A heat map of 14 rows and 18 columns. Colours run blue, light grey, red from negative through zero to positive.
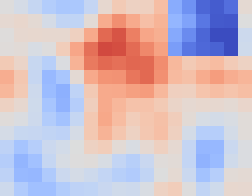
An odd patch, lower than its surroundings, sits in the top right. The field is mottled with small blotches. The top right is the roughest part. The top right is the ninth with the lowest average. The top middle is the ninth with the highest average. No regular stripes run through it.
